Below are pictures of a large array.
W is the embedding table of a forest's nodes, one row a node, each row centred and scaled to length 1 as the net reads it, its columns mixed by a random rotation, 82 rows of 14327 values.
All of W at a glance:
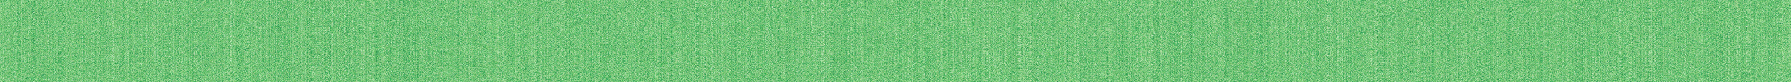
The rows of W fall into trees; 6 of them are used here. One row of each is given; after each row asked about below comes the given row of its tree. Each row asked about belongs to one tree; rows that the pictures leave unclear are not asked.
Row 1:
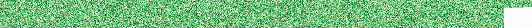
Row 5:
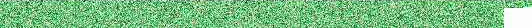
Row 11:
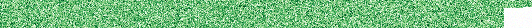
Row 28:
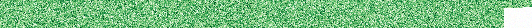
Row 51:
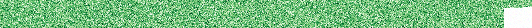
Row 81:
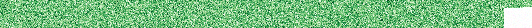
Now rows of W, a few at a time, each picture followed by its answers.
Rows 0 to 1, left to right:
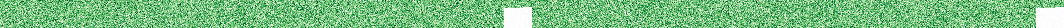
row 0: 28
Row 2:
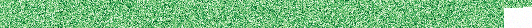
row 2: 1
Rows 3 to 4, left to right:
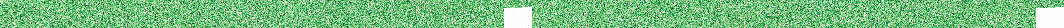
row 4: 1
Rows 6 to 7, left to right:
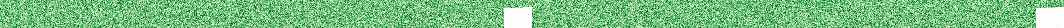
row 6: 1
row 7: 11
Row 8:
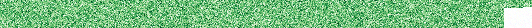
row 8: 81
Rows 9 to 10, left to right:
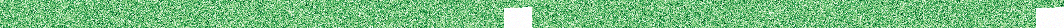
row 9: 51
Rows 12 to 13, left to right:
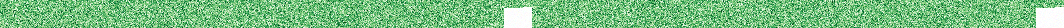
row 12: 81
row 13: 1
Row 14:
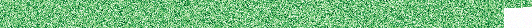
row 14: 5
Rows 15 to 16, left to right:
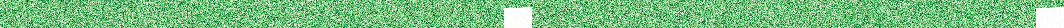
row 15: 28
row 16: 51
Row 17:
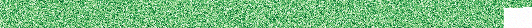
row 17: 28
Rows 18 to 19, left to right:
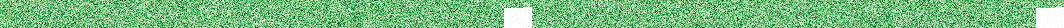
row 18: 81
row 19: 81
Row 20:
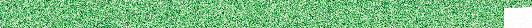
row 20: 51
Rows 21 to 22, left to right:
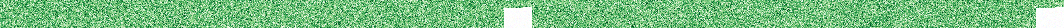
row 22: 81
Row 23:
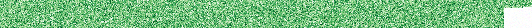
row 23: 1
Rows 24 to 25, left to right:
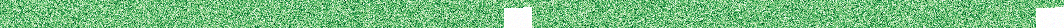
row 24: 81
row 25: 1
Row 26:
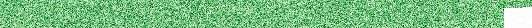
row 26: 51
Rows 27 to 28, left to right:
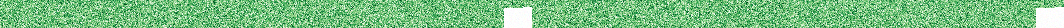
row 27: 28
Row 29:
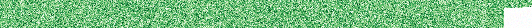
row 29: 1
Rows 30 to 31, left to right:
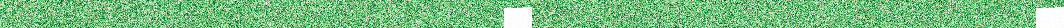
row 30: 28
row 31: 51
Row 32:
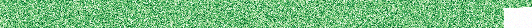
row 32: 28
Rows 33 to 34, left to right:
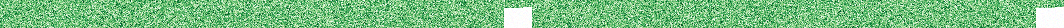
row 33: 5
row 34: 11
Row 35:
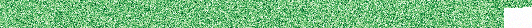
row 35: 1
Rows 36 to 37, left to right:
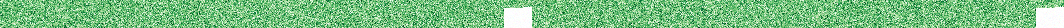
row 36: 51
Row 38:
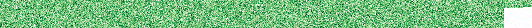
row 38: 11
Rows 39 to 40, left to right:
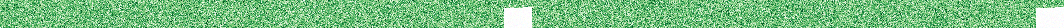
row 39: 51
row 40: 1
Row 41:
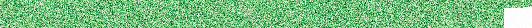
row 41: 51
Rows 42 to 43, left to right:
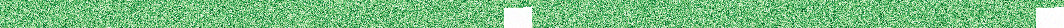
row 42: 11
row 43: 1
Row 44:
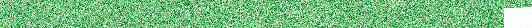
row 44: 5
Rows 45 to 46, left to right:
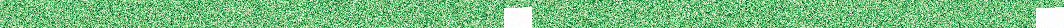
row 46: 28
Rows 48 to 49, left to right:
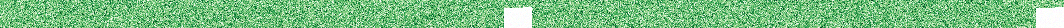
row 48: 1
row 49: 81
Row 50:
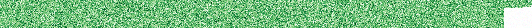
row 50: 1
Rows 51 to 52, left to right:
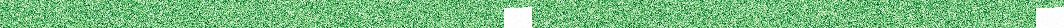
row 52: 51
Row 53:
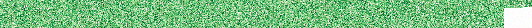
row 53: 51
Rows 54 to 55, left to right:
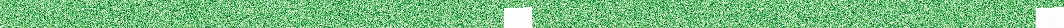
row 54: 51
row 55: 28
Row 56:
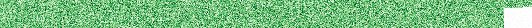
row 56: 1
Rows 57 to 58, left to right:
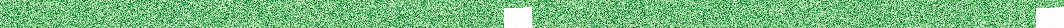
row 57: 5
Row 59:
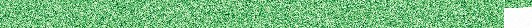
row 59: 5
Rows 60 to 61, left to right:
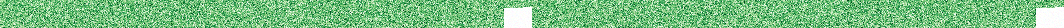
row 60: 51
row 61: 51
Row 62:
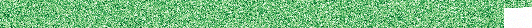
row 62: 5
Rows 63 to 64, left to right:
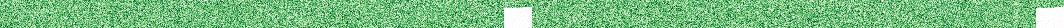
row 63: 11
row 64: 1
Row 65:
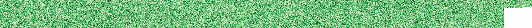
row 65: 51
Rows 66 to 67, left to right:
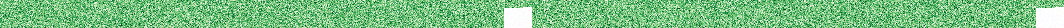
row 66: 5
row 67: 81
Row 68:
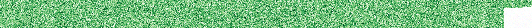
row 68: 1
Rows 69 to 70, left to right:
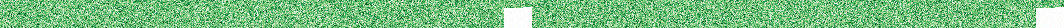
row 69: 5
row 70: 51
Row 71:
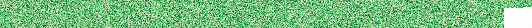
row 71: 11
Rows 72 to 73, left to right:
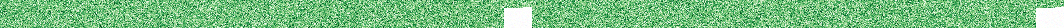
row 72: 81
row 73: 5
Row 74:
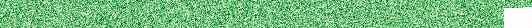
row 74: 5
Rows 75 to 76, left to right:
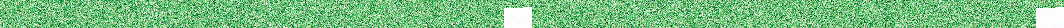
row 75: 28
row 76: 81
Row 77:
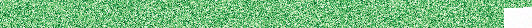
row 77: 5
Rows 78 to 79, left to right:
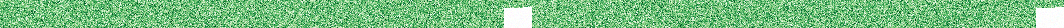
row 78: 51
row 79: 1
